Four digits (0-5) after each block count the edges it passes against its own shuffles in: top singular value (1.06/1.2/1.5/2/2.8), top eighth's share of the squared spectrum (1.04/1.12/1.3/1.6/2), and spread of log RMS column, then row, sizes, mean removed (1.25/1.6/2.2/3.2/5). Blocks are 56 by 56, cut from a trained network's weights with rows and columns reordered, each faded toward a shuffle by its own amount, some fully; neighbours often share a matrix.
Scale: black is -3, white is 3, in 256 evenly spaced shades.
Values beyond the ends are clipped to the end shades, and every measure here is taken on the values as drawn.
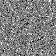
1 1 0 0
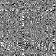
3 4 2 2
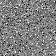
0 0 0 0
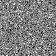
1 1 0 0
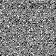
1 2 1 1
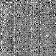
2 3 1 2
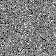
0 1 0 0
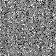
1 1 0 1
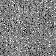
1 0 0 0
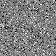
0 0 0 0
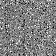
1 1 0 0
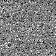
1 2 1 0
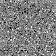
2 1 1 0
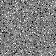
0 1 0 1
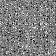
2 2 0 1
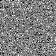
0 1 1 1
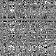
3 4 3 2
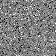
0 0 0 0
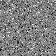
0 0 0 0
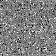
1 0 1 0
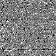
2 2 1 1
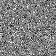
1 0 0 0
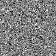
2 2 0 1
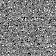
1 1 0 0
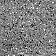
1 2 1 0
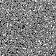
1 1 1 0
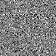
2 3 0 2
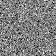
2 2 0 0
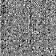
2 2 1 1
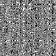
3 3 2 2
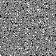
1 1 1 0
